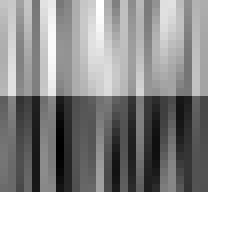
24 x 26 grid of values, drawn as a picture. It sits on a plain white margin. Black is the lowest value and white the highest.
The ninth with the highest average is the top middle. The grain runs up and down. The top part is higher, up to a seam about 50% of the way down.
